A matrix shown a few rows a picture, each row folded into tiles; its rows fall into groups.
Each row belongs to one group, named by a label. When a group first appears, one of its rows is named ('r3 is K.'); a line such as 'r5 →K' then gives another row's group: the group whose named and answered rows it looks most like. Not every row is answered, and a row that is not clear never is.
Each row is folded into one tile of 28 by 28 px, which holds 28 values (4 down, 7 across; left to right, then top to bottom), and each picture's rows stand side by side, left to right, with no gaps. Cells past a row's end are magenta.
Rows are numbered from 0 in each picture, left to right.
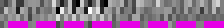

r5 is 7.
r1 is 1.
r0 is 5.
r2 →5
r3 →5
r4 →1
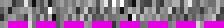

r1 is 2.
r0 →1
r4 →1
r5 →5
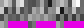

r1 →5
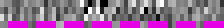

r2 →1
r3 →5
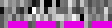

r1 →5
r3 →2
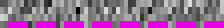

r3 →2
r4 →5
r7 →1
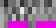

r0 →2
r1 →5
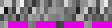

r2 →1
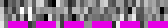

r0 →2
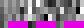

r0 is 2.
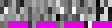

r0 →5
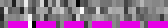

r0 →1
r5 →7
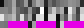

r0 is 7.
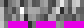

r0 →2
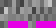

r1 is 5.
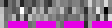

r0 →2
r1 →5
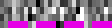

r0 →7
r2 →1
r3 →2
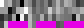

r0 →1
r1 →2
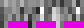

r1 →7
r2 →2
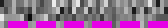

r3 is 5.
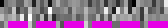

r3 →2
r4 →5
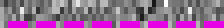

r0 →2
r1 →1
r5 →1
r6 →2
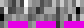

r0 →1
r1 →1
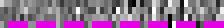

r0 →7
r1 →1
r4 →5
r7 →1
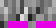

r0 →1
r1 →1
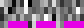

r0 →1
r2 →2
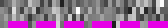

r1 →1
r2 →2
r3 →5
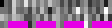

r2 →2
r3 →2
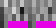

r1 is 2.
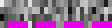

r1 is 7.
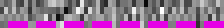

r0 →5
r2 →1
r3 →5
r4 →2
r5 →2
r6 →5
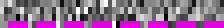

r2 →2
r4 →7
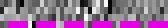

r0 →5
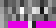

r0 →2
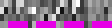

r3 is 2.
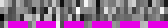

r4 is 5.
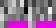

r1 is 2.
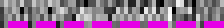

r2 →1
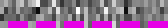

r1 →1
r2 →2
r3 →2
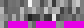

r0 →2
